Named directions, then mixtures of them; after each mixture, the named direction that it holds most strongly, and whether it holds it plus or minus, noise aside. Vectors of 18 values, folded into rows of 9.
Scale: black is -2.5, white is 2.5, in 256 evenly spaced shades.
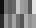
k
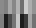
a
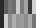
k, plus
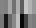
a, plus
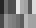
k, plus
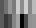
a, plus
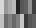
k, minus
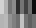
k, minus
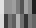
k, minus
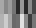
a, minus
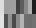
k, minus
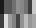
k, plus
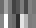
a, minus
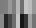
a, plus
